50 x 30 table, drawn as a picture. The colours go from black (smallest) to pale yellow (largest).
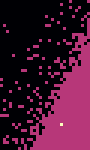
Ninth with the highest average: bottom right. Average level on the scale: 20%. Mirror symmetry: none. Calmest part: bottom right. Stripes: none. Slope: up to the bottom right.
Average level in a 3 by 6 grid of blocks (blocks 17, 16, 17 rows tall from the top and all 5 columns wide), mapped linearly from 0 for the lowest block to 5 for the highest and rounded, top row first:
0 0 0 0 1 2 / 0 0 1 1 3 5 / 1 1 3 4 5 5
